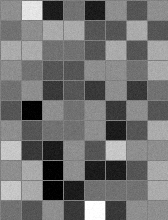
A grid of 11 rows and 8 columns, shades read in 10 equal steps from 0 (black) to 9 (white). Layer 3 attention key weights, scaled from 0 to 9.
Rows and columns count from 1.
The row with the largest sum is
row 3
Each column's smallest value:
3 0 0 1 1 1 2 3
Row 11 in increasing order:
2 2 3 4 5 5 5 9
